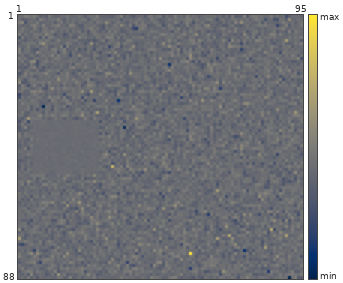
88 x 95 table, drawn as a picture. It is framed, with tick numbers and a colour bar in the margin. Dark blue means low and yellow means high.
Grain: fine. Histogram: heavy tails on both sides. Odd patch: calmer, in the middle left. Calmest part: middle left. Seam: none. Slope: none.
